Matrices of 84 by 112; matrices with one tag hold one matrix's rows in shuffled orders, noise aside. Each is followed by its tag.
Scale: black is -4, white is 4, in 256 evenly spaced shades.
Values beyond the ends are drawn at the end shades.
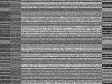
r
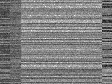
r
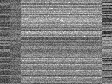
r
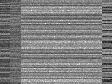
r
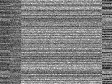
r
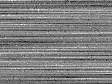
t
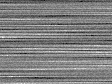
t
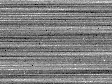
t
